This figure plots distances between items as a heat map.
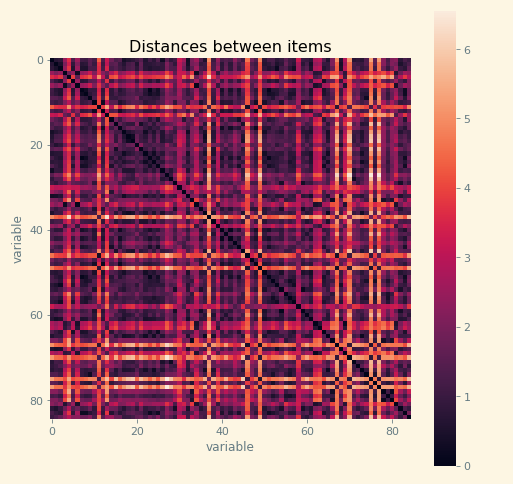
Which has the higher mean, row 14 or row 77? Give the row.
77
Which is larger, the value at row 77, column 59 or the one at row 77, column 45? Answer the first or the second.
the second
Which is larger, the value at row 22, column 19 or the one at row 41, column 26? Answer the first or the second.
the second
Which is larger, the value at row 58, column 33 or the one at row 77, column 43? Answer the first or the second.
the second
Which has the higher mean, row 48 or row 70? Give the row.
70
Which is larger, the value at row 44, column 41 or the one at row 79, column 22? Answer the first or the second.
the first
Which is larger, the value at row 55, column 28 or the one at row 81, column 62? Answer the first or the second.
the first
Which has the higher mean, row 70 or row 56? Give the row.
70
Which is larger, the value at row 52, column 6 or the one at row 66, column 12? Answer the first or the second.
the first
